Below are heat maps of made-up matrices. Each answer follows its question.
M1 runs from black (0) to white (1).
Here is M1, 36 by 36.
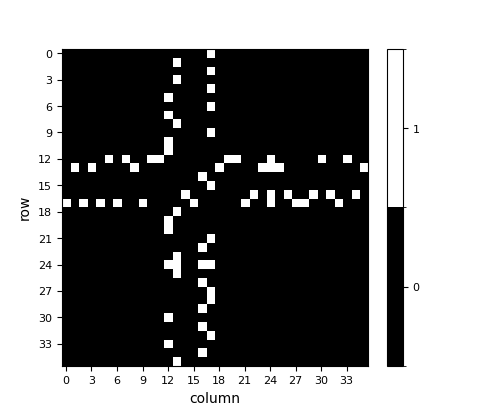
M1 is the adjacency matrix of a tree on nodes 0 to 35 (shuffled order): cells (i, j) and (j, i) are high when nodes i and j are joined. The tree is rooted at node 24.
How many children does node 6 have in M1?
0
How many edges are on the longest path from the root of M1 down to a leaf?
2
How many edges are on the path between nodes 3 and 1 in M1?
2
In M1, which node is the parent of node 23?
13
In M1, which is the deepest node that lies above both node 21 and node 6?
17
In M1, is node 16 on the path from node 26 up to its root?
yes
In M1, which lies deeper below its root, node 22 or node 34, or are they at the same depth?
the same depth
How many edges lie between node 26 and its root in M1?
2
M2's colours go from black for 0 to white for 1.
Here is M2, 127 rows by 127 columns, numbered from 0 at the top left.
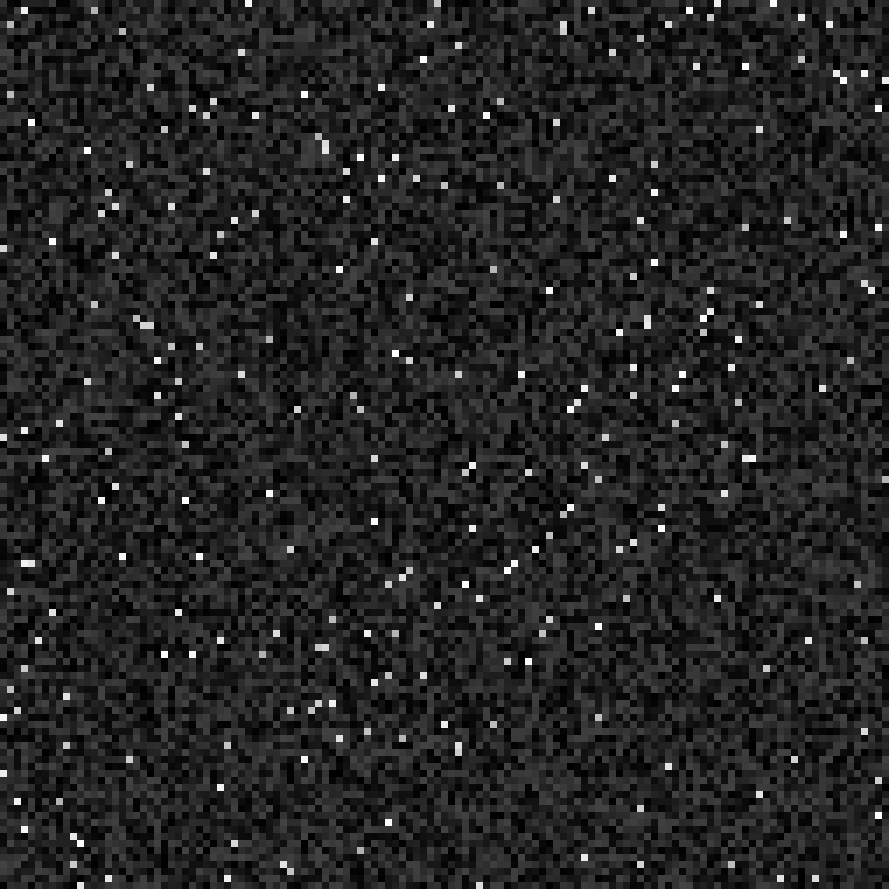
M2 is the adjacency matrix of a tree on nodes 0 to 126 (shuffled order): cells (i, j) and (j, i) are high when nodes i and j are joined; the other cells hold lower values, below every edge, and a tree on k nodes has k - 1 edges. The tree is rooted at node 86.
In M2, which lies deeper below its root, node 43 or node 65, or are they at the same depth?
node 43
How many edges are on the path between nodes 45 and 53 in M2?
10
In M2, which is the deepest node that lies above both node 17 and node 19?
45
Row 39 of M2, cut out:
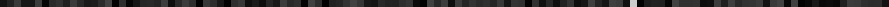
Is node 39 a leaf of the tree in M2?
yes
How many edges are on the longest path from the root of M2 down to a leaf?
85
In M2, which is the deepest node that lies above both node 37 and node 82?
93
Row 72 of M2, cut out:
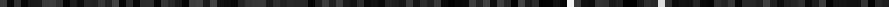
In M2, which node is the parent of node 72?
81
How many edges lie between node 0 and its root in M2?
2
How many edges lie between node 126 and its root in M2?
6
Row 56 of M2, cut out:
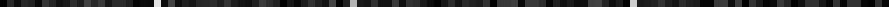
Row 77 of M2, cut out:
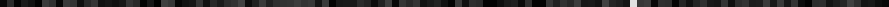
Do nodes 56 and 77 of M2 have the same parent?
yes
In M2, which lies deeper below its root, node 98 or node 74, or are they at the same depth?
node 98
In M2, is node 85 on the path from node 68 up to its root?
yes
